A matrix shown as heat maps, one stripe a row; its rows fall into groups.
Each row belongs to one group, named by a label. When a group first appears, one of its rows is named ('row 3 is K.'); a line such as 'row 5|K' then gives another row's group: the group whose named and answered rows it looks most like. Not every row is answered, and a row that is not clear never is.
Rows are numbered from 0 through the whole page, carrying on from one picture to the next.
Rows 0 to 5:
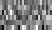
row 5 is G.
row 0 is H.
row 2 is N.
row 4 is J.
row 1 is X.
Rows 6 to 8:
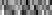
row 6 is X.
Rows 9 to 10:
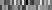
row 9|H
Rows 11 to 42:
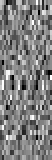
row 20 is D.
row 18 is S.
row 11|J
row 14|X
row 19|D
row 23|G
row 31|D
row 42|G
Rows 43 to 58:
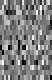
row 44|H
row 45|J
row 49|H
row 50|D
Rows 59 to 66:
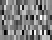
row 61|G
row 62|H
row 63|N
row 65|X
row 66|H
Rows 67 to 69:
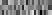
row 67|X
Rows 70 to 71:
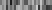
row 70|D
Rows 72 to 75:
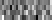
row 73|D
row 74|S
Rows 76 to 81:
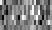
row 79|G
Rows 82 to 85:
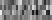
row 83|D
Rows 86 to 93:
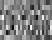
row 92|J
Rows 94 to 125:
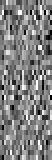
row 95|H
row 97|S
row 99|D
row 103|H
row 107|J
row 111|G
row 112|D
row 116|S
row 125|G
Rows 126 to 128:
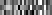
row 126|H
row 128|H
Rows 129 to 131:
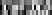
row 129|D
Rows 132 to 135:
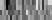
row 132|J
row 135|D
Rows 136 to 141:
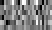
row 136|G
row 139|G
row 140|J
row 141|X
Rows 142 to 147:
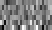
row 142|J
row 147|G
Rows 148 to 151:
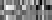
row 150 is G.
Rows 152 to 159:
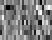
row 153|J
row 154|H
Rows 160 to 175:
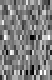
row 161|X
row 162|N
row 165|X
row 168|H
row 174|H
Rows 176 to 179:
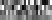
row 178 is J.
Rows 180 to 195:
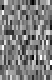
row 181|G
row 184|D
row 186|J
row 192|D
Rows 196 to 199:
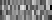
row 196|D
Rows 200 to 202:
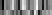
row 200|G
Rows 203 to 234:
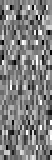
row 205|G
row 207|S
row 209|H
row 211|G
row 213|D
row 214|G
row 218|D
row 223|H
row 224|X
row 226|X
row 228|H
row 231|D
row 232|J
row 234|S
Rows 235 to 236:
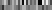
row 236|G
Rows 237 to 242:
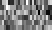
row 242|J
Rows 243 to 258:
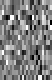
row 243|S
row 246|N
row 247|N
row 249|H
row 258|H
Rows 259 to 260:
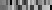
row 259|D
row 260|N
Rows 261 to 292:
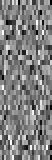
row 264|N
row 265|J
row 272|N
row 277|H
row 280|X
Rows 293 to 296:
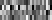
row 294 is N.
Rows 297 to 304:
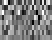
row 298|X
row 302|N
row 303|X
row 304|S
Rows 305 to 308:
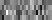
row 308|G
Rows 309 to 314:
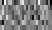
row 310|H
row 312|S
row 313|G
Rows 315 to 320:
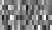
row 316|X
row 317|H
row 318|N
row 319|X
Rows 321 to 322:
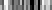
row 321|S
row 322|S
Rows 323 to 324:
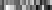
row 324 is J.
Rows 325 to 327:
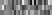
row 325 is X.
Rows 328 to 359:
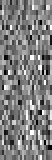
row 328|D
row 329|D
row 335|N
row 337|J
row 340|D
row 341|H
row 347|J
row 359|H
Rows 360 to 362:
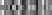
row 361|D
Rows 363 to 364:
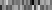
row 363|S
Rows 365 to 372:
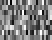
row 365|D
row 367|H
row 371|H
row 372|X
